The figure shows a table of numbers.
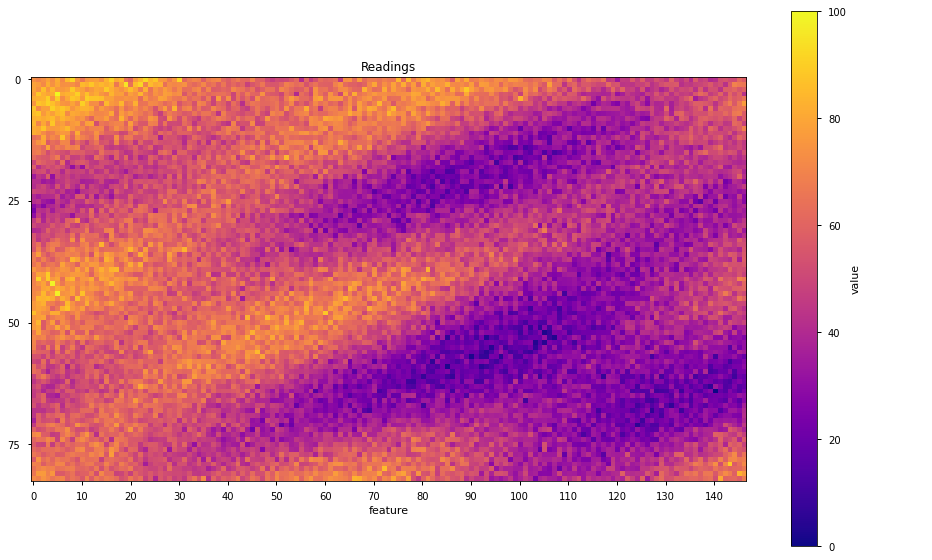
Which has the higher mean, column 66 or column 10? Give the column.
10
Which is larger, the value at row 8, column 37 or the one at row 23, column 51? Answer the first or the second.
the first
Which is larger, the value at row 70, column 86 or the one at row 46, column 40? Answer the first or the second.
the second
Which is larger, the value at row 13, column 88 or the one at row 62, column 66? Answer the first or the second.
the first
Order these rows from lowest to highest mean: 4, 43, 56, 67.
67, 56, 43, 4
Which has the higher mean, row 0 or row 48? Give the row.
0
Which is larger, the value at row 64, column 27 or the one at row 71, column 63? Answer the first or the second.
the first
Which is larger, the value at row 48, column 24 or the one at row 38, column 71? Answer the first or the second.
the second
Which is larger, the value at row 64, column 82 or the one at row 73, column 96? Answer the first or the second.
the second
